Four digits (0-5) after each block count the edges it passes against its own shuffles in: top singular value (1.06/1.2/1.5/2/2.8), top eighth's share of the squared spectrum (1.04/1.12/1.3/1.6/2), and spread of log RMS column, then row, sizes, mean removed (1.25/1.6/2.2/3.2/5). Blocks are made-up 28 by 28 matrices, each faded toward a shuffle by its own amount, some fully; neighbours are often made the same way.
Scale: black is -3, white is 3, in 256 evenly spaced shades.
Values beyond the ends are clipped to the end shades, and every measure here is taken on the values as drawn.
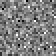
0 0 0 0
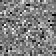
0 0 0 0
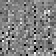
2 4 2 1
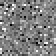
0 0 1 0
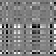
4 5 3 4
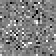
2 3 1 0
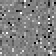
2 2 0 0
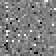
2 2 0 0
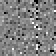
3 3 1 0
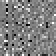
3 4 2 1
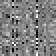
3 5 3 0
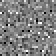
0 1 0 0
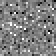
0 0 1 0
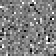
0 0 0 0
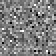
1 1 1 0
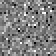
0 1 0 0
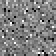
0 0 0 0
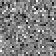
0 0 0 0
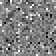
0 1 0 0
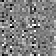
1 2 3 2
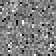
0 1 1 0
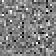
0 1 1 1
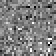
2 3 2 2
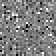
1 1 0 0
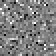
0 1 0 0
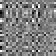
4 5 3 2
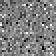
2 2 0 0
